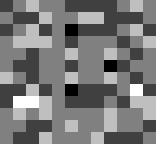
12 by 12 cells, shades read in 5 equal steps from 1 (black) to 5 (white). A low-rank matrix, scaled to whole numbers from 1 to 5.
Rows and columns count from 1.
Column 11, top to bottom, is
4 2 4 3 2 3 2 5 4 3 3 2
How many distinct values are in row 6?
3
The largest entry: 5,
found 3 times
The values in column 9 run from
1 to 4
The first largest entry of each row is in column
3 4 3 2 6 1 1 11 2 2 6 4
